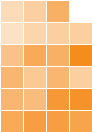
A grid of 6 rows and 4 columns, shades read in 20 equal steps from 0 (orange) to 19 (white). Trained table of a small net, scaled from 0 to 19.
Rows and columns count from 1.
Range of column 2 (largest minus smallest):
9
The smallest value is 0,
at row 3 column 4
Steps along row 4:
up down up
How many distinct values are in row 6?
3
